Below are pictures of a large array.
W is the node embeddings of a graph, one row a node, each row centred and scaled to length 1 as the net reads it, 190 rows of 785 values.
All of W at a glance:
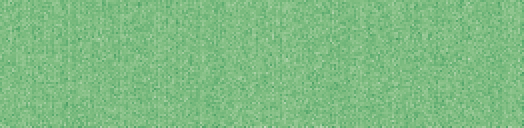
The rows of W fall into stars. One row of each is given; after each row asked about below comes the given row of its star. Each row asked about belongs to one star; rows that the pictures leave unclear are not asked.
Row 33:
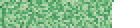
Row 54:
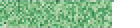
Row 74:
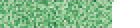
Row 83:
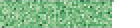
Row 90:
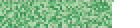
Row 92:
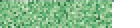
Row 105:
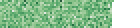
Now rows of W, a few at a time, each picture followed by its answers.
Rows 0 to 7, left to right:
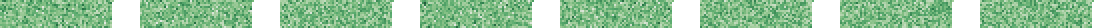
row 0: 74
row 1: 92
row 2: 54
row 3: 90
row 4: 33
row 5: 90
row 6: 90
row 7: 74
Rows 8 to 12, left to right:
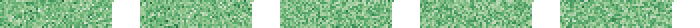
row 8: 33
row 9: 90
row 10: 105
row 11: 90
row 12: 90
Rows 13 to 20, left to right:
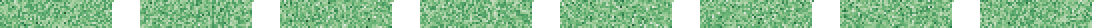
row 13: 92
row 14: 54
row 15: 90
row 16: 92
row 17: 105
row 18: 105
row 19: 105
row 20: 74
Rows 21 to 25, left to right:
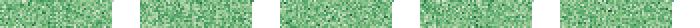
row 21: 74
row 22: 54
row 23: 90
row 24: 74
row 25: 54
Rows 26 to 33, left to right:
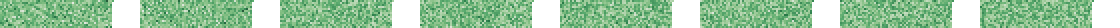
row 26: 33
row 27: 54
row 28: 105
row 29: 74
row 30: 90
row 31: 105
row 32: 33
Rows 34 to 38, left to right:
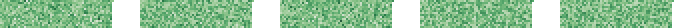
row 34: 92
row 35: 105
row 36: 92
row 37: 83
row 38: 105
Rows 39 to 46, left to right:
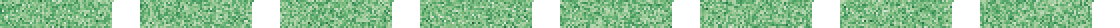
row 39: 74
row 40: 33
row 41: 83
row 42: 33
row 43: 33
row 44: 33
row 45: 54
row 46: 33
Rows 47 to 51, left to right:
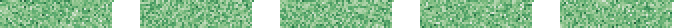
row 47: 92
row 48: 74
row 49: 105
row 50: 92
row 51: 54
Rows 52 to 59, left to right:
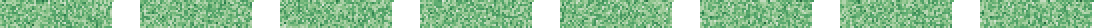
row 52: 74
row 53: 74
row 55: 74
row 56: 74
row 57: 92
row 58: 83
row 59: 92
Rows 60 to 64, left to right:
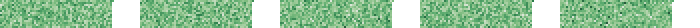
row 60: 83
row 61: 105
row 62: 92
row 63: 105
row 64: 83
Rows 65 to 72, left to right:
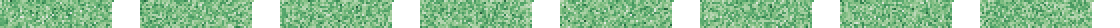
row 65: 33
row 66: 74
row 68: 83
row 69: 54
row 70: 33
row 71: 92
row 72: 90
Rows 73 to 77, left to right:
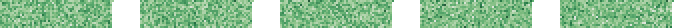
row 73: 92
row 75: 33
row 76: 105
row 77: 33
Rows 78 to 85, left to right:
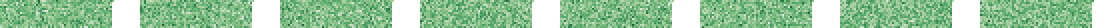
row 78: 54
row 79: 74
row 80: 33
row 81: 83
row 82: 105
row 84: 90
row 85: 83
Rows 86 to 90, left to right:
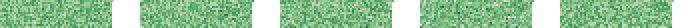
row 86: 105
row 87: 105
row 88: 90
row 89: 90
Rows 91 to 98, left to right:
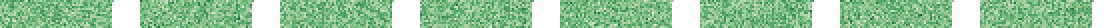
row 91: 92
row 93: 83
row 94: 54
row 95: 90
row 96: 54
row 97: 33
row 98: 54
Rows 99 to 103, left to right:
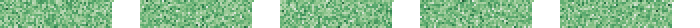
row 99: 74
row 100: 74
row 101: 90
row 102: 74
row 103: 105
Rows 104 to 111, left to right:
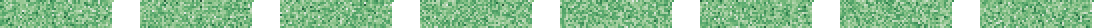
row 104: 33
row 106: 83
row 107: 74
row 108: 33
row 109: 92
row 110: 33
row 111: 92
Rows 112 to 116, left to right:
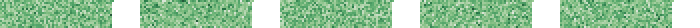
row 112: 54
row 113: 74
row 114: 54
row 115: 90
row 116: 92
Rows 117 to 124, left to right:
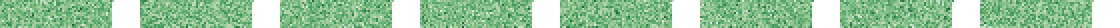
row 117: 105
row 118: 92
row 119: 92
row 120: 33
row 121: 90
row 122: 54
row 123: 33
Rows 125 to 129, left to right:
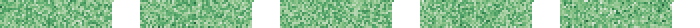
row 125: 74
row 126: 74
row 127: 92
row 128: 83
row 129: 90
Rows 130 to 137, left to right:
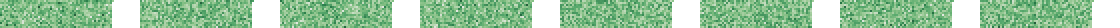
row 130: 83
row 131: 83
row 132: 92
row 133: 74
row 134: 74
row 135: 105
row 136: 54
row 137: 74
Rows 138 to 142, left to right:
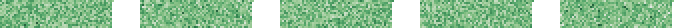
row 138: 90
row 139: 74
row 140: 105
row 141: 105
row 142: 83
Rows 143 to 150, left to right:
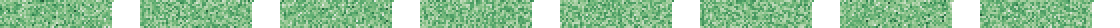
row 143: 74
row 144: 33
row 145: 54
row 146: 54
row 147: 92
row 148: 33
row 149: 90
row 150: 83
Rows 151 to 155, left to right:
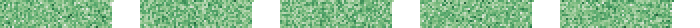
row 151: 90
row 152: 74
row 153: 83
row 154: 105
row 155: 92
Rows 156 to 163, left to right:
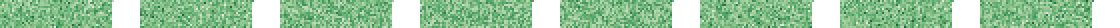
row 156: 105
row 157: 83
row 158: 105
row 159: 54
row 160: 54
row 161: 105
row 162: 54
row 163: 33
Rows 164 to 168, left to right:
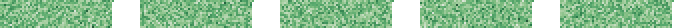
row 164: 92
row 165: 33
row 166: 83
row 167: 54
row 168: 90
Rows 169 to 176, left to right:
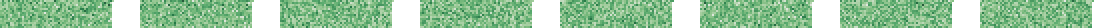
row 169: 105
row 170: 74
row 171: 33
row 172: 33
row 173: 54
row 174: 90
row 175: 74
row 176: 90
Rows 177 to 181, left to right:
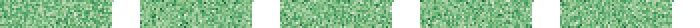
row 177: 105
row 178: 83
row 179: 92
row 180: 33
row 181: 92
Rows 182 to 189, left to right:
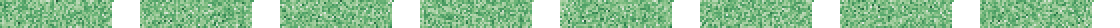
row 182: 54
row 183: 54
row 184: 105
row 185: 54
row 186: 54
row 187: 90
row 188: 83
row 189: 33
